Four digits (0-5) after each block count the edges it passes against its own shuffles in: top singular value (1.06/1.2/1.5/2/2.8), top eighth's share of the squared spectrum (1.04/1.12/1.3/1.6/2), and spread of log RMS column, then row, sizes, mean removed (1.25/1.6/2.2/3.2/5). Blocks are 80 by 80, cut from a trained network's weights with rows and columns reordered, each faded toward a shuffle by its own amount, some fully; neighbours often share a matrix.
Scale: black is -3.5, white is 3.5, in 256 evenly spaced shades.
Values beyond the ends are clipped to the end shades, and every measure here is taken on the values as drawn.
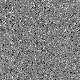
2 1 0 0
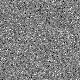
0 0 0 0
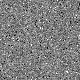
0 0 0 0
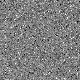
1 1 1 0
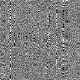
4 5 3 2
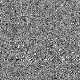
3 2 1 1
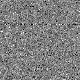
2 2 0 1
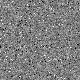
1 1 0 0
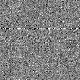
3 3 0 2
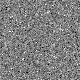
1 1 0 0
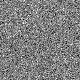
0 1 0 0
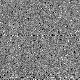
2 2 0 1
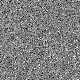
0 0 0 0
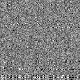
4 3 1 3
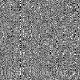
4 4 3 2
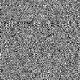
4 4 2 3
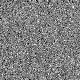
2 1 0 0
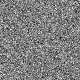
1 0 0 0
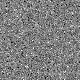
0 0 0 0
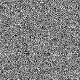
3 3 1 2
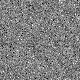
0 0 0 0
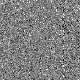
2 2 2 0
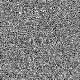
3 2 0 0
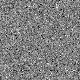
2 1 0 1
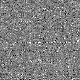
3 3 1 2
